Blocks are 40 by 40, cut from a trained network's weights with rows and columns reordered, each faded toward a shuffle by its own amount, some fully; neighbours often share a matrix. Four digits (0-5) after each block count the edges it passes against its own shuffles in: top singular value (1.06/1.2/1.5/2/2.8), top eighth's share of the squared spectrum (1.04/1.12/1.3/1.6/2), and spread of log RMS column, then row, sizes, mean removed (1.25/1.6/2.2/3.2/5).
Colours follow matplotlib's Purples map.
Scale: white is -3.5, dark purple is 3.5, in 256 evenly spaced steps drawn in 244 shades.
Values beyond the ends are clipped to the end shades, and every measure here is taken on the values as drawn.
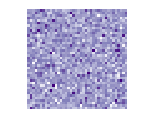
0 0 0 0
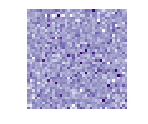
0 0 0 0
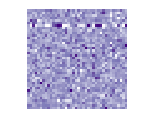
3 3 0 1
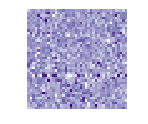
2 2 0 1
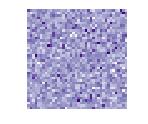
0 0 0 0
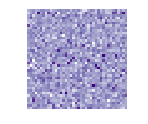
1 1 0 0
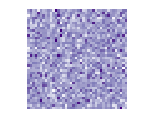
0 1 0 0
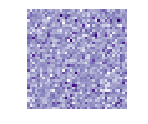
1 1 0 0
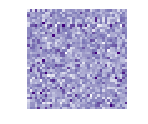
1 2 0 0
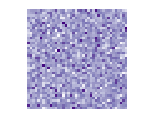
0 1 0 0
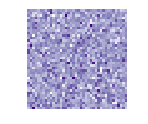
1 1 0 0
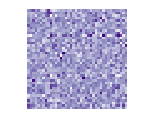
2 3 1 1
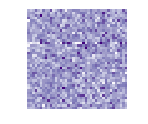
2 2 0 1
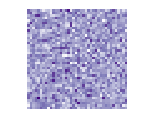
2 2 0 0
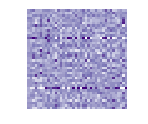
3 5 2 2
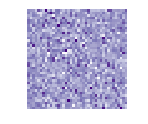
1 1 0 0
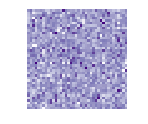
2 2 1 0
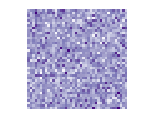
0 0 0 0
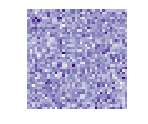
2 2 1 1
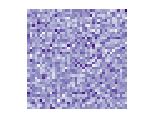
1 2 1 0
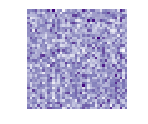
2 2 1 0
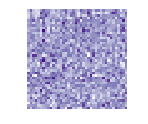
2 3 1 2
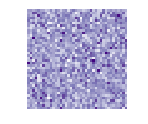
1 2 0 0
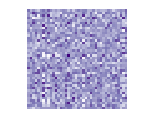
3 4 2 2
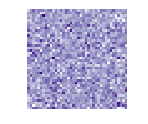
1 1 0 0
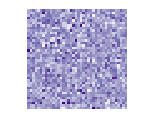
1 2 1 1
